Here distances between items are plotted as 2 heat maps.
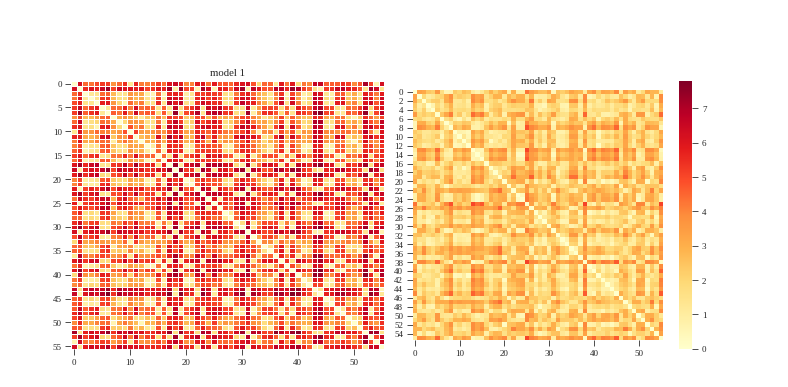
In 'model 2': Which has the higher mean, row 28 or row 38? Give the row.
38
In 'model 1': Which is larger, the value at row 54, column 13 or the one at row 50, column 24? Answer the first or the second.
the first
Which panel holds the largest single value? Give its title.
model 1
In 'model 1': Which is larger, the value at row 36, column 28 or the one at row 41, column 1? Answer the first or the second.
the second
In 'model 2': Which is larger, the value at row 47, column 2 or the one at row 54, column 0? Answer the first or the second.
the first
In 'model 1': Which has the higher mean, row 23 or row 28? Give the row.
23
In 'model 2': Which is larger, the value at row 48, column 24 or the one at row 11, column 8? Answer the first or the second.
the second
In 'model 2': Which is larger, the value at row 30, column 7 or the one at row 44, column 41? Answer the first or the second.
the first
